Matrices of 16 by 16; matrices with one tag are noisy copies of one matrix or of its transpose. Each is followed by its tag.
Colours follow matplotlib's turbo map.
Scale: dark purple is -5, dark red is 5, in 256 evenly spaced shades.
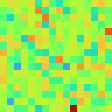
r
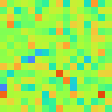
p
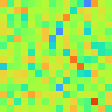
p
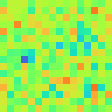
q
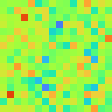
q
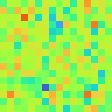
q
